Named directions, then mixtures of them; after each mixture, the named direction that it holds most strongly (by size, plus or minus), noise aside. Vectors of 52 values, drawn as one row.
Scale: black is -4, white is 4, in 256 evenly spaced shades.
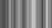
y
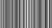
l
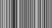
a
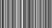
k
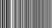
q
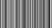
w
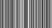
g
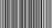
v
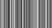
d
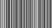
d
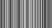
v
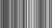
y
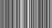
g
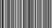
k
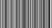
w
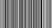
v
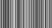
a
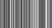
d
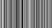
k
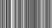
q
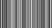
w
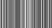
l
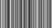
d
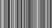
d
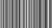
l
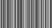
a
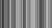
y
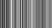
q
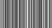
l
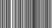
q
